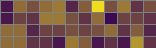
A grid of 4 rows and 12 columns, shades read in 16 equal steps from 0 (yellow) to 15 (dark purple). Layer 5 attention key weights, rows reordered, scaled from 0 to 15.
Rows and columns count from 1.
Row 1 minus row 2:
0 -3 -2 1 0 3 -3 -8 -5 -4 1 -2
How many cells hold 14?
5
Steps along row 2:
down up down same up up down up down same up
